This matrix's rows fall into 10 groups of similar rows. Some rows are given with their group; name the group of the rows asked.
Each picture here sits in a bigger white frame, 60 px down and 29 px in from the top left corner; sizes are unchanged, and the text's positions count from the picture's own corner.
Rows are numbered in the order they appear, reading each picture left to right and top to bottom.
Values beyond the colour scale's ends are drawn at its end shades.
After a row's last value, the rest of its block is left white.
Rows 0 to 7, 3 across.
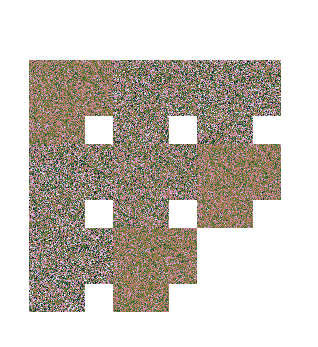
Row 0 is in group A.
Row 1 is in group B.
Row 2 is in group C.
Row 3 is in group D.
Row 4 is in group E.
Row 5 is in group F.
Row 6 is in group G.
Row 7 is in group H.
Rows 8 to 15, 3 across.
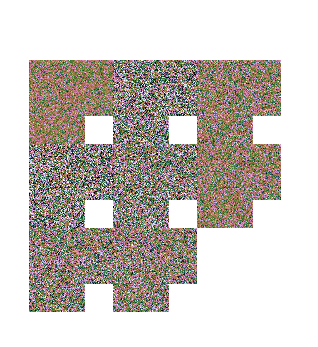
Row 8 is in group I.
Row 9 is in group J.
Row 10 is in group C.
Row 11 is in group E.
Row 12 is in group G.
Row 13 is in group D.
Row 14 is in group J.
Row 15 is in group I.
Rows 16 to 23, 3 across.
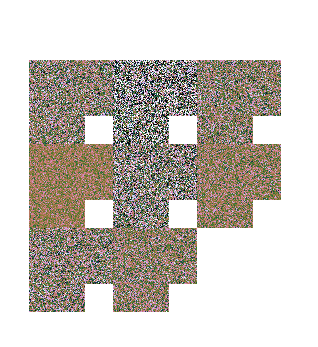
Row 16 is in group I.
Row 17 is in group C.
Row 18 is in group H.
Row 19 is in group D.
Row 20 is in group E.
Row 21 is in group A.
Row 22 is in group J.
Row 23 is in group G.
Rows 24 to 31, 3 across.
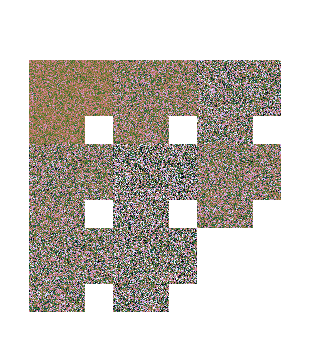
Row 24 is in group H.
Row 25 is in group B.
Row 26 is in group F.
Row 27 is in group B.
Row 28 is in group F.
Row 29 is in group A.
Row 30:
A
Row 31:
E
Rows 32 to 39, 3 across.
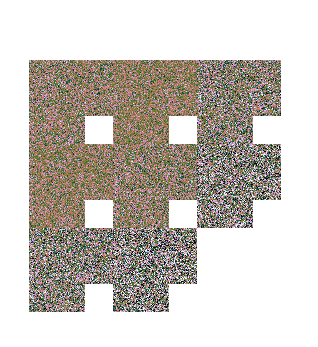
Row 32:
I
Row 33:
H
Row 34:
H
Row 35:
B
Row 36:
F
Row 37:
G
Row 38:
E
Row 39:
J
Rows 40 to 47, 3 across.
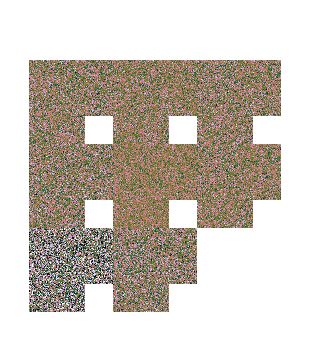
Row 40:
E
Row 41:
B
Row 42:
I
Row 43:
G
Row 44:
F
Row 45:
I
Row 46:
D
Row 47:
D
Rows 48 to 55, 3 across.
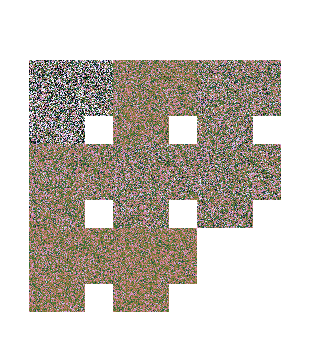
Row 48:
B
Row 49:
H
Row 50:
I
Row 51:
D
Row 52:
A
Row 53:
H
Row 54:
D
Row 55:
A
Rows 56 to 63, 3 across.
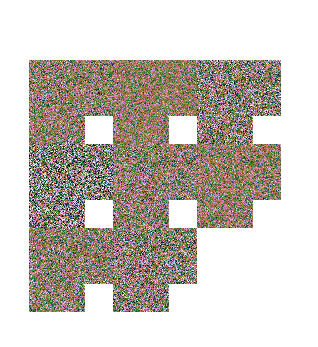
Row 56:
I
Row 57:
B
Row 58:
C
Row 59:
A
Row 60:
J
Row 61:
A
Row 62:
B
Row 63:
J
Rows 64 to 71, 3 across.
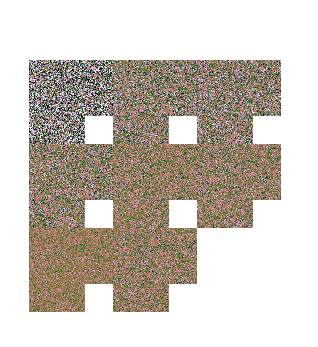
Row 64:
G
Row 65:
E
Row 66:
G
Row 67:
E
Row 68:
I
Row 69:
I
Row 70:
D
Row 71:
J
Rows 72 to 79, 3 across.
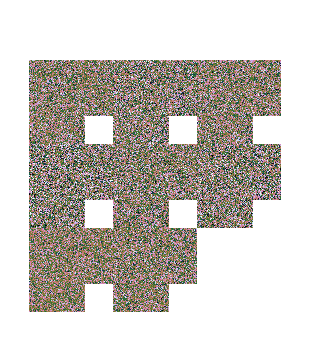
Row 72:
B
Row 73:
I
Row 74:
G
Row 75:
C
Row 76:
H
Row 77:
E
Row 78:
D
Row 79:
E
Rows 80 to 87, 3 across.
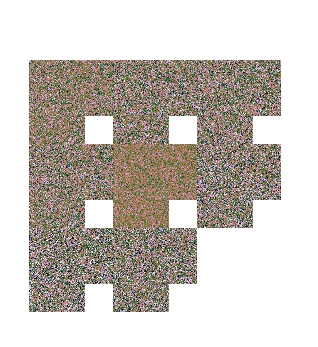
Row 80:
I
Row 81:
A
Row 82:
E
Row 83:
I
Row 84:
F
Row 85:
D
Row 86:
G
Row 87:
C
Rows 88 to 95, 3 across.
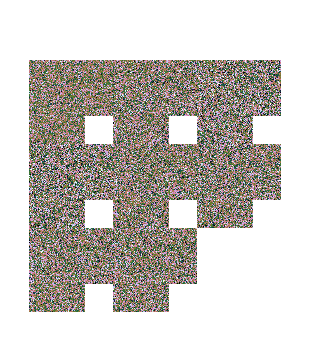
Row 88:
C
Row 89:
G
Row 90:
E
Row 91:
C
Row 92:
H
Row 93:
C
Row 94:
F
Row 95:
F
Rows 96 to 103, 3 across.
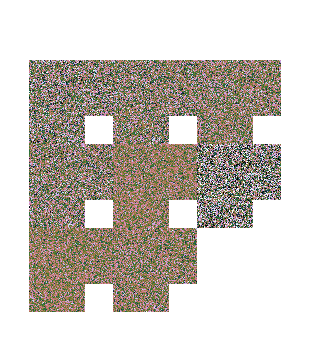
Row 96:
C
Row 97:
I
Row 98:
D
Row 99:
G
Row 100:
I
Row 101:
C
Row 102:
E
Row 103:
D
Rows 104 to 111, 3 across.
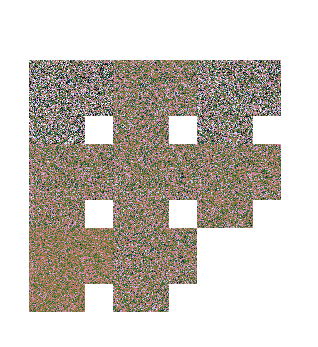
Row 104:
I
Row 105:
J
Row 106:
E
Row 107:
F
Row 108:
F
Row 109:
H
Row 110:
H
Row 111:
I
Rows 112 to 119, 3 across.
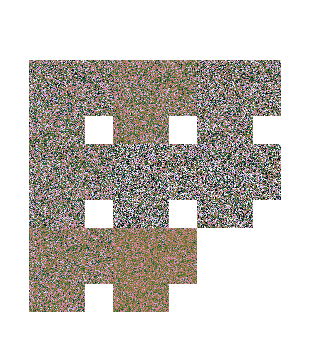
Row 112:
A
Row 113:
D
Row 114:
A
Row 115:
E
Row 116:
C
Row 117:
D
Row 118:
G
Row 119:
C
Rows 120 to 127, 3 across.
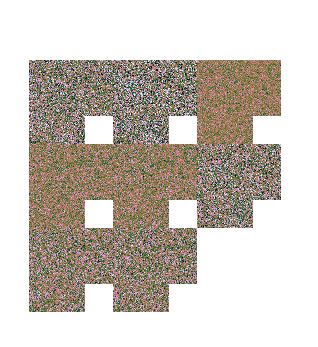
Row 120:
B
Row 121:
D
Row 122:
I
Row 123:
J
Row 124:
I
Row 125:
D
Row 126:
A
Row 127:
F
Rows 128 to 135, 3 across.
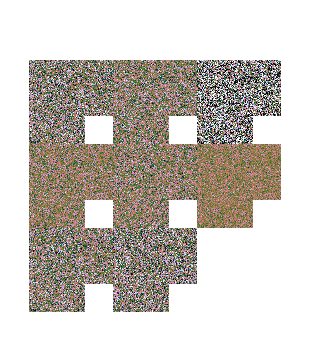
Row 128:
B
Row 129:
J
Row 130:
I
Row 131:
C
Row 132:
I
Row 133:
C
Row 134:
B
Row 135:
F
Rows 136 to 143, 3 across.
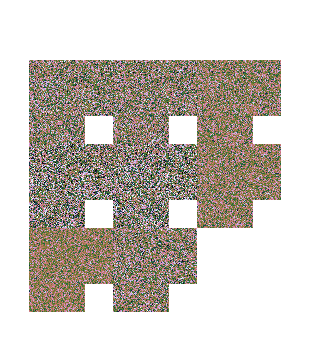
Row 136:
D
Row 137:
G
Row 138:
E
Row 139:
H
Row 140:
D
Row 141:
G
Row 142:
G
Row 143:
A
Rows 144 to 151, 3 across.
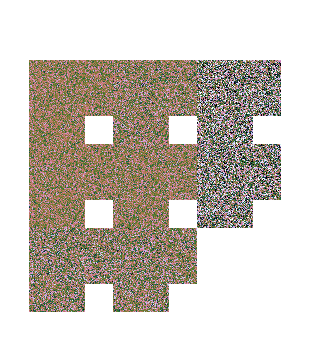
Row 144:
E
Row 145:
J
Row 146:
I
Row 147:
D
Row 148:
C
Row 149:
A
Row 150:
H
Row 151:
B
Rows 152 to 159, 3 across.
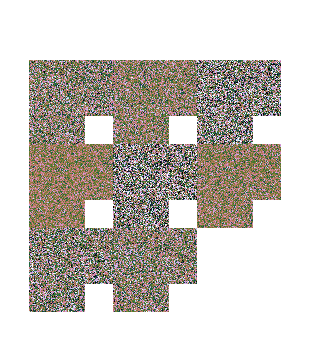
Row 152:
E
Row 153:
F
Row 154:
I
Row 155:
J
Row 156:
D
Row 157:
B
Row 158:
H
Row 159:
D
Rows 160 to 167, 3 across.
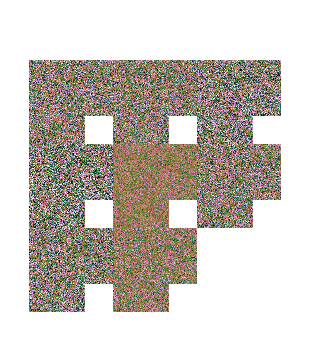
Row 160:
C
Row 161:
B
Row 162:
J
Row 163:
H
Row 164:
D
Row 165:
C
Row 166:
B
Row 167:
G
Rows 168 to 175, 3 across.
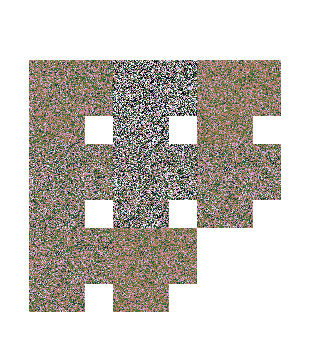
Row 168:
E
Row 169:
I
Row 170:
D
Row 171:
H
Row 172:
H
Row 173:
J
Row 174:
J
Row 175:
J
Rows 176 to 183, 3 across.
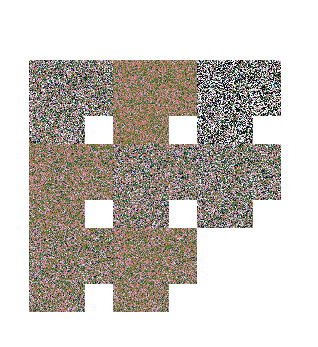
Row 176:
B
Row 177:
D
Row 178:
H
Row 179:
J
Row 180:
I
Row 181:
H
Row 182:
G
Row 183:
G
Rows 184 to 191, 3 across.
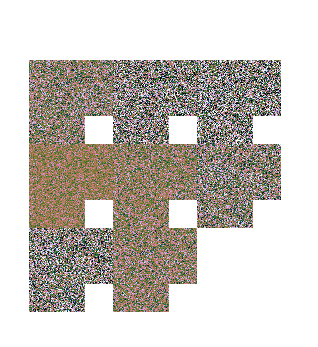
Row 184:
J
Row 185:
J
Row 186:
G
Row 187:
B
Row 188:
E
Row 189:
D
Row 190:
D
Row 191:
J
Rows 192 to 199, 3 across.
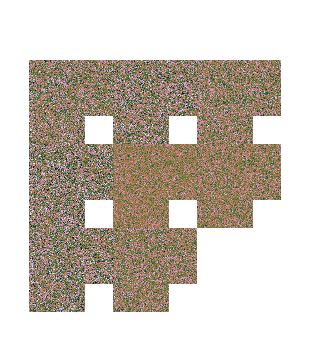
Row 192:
B
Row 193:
A
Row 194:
F
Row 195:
B
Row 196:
G
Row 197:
D
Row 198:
H
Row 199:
C
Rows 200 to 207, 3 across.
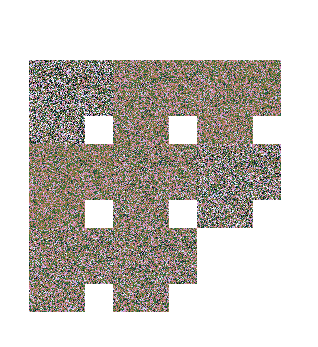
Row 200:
B
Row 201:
J
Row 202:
F
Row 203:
H
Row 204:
J
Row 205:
G
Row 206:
G
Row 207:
J
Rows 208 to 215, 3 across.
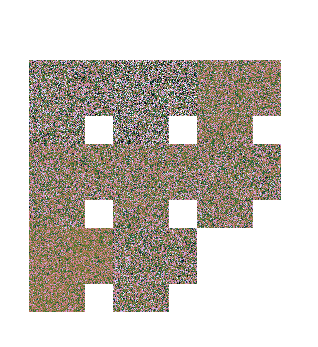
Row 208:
A
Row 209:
C
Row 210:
C
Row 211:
D
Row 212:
C
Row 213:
E
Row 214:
I
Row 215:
F
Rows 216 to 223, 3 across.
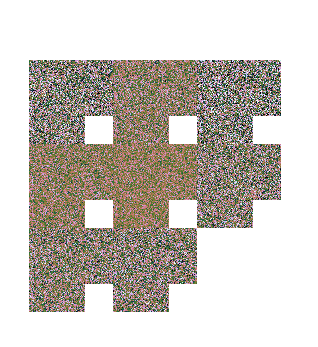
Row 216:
E
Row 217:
D
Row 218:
D
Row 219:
H
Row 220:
D
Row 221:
E
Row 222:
E
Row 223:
A
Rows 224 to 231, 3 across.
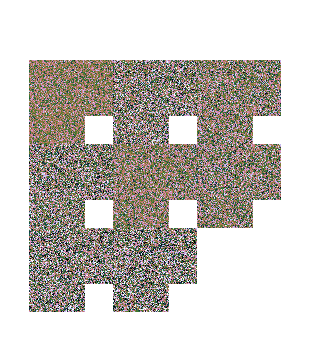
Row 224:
D
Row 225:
G
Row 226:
E
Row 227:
F
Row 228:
E
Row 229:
D
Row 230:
I
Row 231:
J
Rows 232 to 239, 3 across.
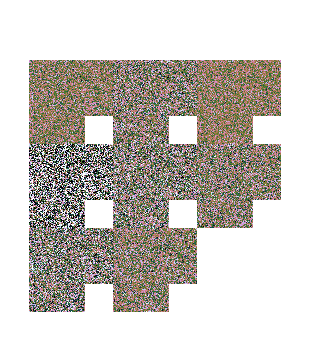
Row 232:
H
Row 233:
A
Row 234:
D
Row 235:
H
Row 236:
E
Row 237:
C
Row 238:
H
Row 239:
D
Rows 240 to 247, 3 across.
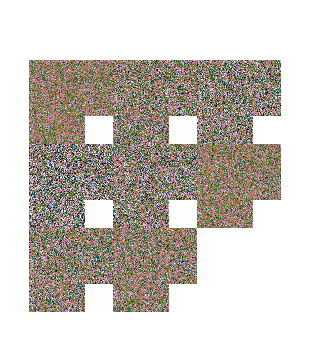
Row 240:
C
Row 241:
H
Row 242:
F
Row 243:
B
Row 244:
J
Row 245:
E
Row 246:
F
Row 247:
A
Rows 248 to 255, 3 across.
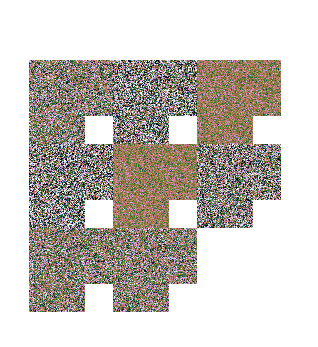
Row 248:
I
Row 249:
D
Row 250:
D
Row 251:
G
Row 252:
F
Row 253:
C
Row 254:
H
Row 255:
C
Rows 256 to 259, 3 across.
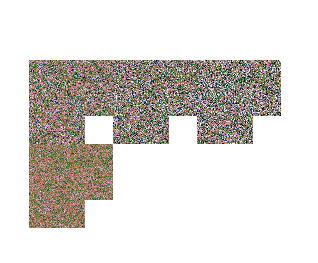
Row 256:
A
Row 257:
H
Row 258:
D
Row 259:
J
